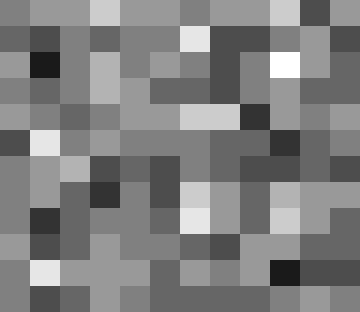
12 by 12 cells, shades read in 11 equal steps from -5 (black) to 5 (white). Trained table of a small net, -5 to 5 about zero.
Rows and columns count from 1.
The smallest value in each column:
-2 -4 -1 -3 -1 -2 -1 -2 -3 -4 -2 -2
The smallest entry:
-4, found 2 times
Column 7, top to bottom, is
0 4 0 -1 3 0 0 3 4 -1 1 -1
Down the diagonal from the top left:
0 -2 0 2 1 0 0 1 -1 1 -2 0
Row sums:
11 -5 3 -3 7 -3 -10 2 2 -4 0 -5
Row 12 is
0 -2 -1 1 0 -1 -1 -1 -1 0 1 0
